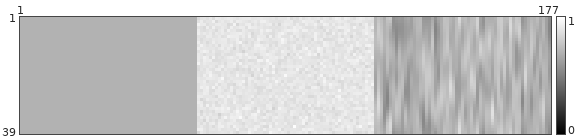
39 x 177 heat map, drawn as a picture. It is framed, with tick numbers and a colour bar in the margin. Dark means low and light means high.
The table splits into one row of 3 panels. Panel 1,1: high, flat. Panel 1,2: very high, fine-grained, faint in contrast. Panel 1,3: high, streaked downward.
